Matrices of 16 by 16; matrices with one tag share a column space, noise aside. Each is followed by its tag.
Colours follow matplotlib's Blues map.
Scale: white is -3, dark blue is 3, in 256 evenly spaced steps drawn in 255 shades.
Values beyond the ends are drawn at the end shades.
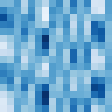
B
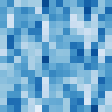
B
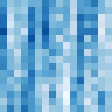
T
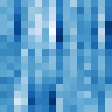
T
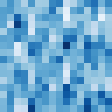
B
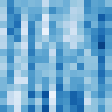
T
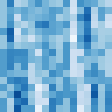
T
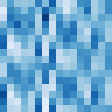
B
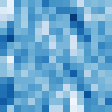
B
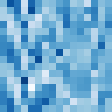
B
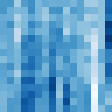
T
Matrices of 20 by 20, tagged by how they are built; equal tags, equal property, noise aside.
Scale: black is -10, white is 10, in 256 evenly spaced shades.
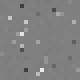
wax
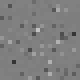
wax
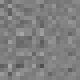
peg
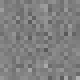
peg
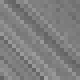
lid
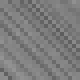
lid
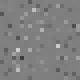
wax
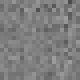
peg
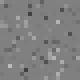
wax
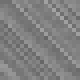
lid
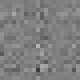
peg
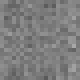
peg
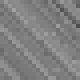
lid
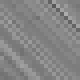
lid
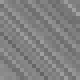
lid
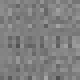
peg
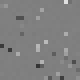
wax
